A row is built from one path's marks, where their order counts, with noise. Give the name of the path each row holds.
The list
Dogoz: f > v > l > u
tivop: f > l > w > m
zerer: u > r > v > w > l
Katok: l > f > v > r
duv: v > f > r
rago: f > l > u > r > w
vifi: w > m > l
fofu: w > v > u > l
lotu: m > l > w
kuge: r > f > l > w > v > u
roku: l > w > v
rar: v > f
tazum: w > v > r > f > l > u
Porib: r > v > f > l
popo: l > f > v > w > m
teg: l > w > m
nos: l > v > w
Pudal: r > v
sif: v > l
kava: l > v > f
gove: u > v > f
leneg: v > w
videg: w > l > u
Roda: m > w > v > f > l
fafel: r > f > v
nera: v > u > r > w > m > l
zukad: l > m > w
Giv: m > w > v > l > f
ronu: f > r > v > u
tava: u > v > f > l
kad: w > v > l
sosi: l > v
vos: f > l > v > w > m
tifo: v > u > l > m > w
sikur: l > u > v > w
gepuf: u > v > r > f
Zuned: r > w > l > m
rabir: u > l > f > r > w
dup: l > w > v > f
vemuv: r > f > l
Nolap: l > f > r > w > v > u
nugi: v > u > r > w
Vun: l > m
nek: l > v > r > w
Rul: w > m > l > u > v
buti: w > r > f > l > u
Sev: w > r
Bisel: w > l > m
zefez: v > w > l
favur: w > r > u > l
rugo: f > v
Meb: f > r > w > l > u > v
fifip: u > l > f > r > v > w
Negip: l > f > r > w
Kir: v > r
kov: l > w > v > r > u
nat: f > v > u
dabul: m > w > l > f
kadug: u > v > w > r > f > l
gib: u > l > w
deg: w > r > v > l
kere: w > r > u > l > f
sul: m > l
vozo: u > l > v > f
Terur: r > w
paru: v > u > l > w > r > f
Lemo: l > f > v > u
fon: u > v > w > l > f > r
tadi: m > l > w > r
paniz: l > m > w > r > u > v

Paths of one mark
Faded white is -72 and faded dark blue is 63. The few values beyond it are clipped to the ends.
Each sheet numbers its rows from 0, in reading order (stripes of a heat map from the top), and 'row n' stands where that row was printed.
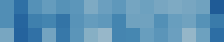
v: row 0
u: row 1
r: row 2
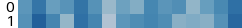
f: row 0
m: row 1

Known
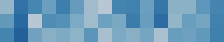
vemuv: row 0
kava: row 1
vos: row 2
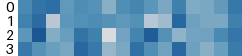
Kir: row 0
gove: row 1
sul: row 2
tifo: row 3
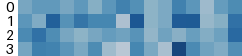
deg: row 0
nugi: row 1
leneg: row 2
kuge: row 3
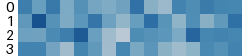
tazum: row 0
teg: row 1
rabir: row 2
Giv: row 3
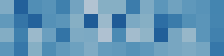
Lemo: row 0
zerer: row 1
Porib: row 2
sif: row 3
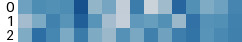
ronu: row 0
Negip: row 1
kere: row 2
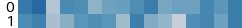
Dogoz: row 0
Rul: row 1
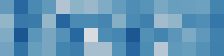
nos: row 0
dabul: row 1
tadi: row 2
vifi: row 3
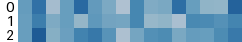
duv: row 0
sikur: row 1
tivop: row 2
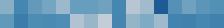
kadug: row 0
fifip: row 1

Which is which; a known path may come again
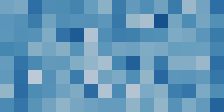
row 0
Terur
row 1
gepuf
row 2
zukad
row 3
kad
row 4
fafel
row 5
dup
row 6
fon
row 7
leneg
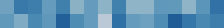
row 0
Pudal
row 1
rago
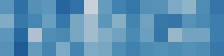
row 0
Vun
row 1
kere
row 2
kava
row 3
gib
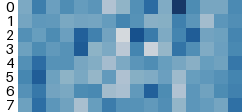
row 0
paru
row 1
deg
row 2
nera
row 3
ronu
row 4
sosi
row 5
vos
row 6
vifi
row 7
zefez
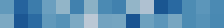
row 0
kov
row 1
Katok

